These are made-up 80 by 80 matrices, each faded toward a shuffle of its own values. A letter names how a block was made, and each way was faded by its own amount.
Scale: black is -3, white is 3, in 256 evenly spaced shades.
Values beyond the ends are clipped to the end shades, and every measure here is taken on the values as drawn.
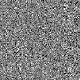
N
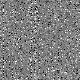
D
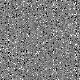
D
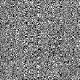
N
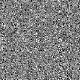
N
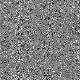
D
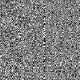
N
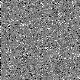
D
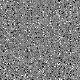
D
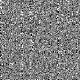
N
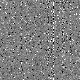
D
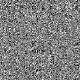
N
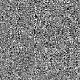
N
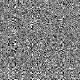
N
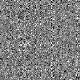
N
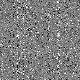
D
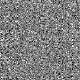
N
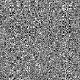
N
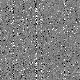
D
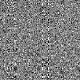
N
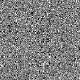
N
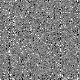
D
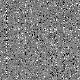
D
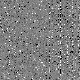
D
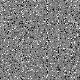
D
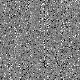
D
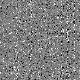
D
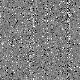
D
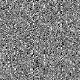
N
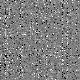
D
